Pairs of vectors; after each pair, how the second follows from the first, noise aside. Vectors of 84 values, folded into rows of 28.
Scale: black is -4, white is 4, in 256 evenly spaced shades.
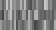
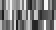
scaled up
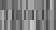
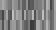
negated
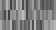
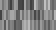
shuffled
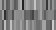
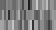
shuffled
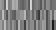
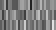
negated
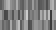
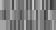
shuffled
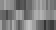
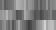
negated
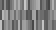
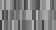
negated
